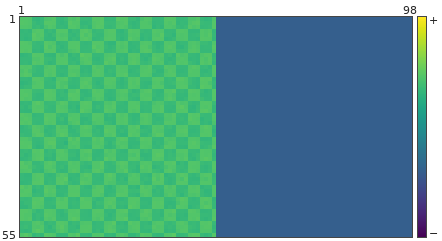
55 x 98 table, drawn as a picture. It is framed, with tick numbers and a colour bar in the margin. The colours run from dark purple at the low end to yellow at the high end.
The table splits into one row of 2 panels. Panel 1,1: high, checkered, faint in contrast. Panel 1,2: low, flat.
